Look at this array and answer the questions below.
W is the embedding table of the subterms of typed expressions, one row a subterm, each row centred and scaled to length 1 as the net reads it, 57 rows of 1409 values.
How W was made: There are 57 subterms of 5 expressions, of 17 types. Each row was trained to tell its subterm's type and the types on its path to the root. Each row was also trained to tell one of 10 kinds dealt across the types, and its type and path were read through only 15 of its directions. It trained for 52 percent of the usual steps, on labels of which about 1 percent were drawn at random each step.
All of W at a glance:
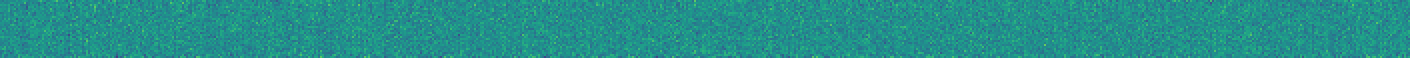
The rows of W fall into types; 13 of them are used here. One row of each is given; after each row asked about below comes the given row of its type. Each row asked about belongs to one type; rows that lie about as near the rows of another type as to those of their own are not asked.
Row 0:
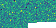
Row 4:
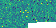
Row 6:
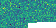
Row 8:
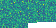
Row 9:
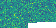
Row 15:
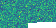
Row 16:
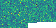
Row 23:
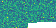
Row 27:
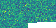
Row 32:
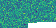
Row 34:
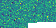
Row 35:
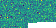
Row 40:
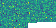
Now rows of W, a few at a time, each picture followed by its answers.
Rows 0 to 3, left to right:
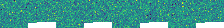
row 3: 15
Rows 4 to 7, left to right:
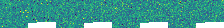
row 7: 0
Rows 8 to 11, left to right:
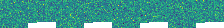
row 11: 16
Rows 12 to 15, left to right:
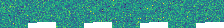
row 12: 0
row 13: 9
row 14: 9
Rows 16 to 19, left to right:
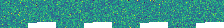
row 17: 6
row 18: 9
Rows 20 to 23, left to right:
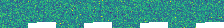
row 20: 32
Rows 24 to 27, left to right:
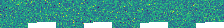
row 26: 4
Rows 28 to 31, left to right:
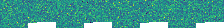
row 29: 6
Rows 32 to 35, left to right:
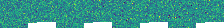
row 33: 4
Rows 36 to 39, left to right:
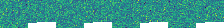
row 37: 32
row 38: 9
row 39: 15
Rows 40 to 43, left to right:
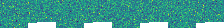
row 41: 0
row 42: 9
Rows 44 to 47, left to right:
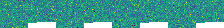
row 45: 15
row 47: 4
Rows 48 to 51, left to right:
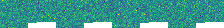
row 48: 32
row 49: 6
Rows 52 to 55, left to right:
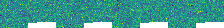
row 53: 15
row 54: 40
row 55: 40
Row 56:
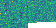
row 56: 16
